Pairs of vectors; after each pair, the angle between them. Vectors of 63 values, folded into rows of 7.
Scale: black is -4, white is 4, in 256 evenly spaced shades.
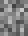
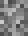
orthogonal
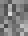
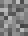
partly opposed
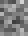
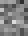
nearly opposite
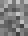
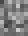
partly aligned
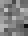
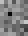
partly aligned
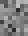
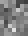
nearly opposite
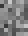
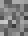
orthogonal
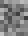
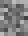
nearly parallel
